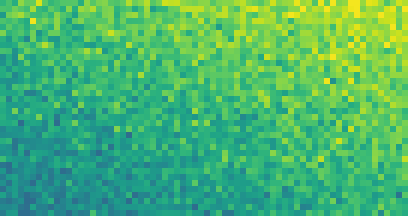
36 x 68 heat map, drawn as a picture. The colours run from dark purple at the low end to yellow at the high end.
The halves do not mirror each other. The values follow a bell shape. No single row or column stands out from its neighbours. No regular stripes run through it. The bottom left is the ninth with the lowest average. The field climbs toward the top right.
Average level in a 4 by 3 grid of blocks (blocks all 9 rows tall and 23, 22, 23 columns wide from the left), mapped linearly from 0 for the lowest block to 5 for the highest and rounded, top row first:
345 / 234 / 123 / 012
